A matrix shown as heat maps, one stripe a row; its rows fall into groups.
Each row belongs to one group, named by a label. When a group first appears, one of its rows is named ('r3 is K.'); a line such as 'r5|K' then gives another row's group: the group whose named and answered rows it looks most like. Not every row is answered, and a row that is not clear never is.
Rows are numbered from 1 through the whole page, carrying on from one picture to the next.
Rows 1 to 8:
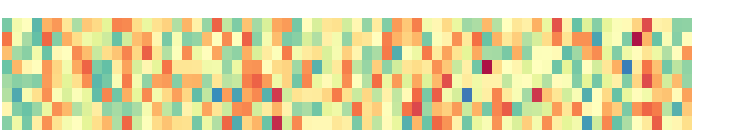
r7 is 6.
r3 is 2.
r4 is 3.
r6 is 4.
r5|3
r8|4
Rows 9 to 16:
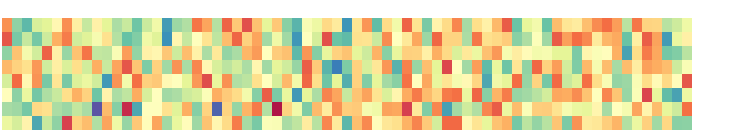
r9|6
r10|6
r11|3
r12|2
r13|2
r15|4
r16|6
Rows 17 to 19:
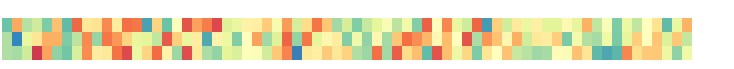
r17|2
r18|3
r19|3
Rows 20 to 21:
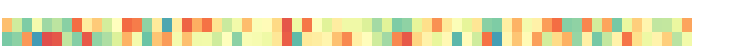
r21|3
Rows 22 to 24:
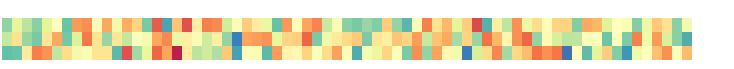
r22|2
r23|3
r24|4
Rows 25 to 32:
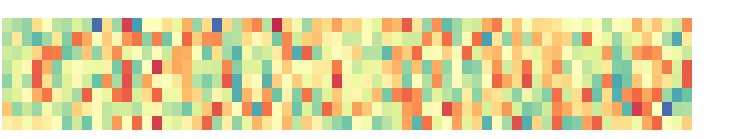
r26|2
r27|3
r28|4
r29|4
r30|3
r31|6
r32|2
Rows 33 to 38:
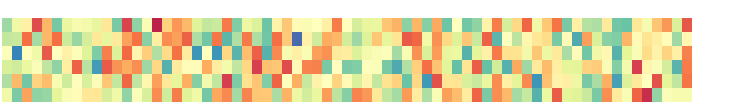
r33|4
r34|3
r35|4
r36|2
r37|4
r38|6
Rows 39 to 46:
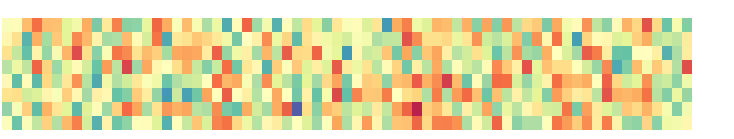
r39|3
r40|2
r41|2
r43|6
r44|6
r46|6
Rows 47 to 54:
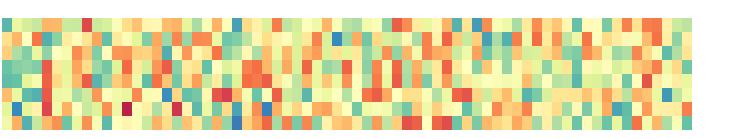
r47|3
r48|2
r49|2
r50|3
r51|3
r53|4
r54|3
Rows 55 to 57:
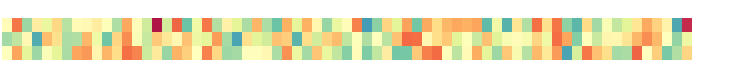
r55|2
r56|3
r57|2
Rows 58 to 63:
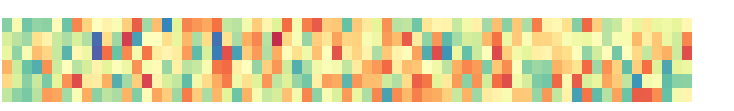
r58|2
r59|4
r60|4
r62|6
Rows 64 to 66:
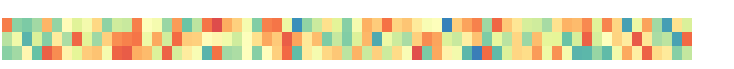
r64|6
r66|3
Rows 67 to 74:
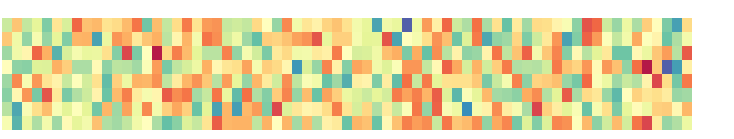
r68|2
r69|4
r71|2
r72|3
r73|4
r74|6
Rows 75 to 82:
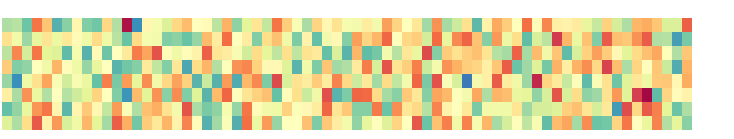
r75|4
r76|6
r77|2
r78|6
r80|6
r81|3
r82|3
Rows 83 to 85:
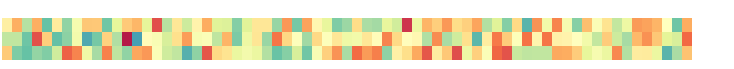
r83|2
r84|4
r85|6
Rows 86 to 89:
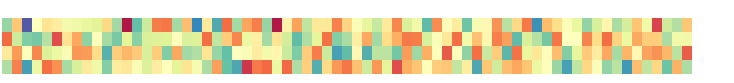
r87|6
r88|2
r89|3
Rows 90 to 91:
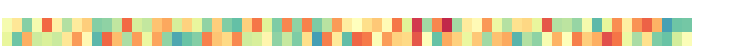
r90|3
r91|6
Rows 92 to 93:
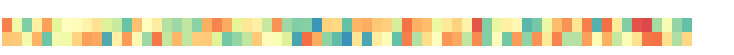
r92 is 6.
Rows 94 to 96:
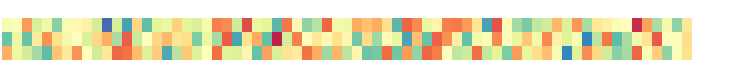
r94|6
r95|4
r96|2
